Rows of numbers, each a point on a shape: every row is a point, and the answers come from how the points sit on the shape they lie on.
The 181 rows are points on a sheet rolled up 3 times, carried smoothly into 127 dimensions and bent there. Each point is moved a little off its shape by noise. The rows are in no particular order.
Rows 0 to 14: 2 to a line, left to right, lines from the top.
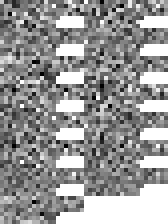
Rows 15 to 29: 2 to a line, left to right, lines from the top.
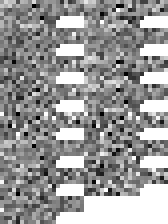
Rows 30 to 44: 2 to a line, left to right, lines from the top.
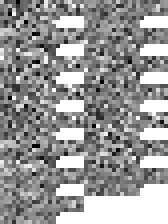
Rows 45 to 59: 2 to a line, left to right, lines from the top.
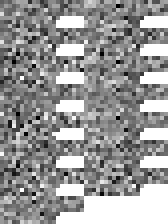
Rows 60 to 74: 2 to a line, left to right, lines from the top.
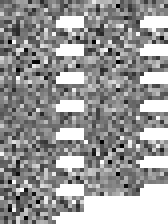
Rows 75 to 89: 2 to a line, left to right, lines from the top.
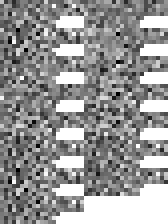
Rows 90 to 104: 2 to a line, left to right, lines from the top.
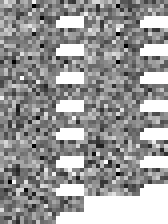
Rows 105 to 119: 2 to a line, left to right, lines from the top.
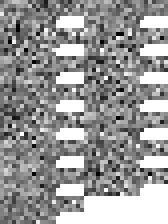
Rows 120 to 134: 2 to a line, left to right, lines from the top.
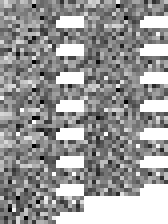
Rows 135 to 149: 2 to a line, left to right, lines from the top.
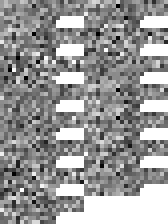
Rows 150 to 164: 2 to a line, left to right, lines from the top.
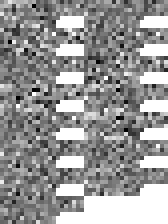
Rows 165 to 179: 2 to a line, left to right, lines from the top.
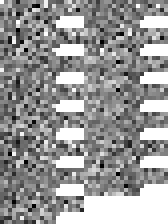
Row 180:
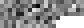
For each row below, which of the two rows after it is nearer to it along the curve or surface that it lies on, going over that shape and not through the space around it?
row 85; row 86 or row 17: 86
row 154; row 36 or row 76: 76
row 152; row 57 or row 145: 57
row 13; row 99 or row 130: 99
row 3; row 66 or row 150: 66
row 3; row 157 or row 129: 129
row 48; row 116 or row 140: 116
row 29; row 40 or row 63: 63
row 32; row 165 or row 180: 165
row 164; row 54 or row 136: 54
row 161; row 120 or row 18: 120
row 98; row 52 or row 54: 54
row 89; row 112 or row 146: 112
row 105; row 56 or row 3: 56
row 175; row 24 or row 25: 24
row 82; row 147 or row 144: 147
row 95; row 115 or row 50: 115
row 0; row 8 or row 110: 110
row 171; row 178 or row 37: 37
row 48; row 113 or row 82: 82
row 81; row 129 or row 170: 129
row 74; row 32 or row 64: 64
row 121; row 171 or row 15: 15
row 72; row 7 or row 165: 7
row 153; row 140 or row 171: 140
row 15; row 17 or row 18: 17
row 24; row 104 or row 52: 104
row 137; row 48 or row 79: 48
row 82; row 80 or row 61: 61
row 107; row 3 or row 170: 170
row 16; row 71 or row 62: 71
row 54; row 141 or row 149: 141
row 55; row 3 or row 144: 144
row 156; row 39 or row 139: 139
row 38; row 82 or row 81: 81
